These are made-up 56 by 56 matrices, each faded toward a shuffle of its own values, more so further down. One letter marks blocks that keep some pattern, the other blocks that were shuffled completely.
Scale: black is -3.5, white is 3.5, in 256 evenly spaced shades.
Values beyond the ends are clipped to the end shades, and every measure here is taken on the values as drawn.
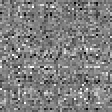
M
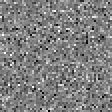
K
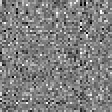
M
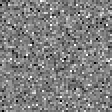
K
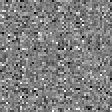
M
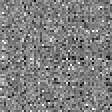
M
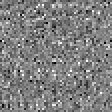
M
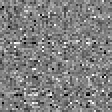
M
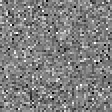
K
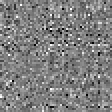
M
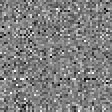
M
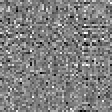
M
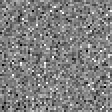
K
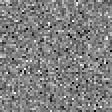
K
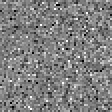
K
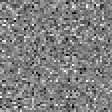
M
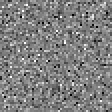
K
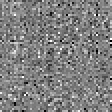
M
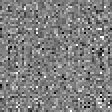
M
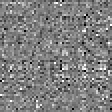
M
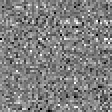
M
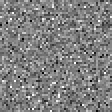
K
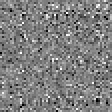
M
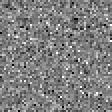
K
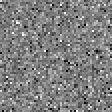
K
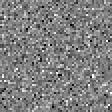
K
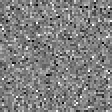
K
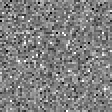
K
